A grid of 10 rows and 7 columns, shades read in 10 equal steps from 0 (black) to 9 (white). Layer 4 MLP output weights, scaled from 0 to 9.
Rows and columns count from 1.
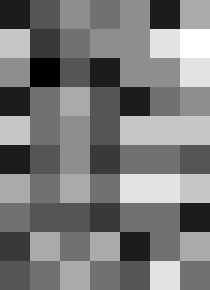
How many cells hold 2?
4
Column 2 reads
3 2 0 4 4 3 4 3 6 4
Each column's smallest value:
1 0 3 1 1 1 1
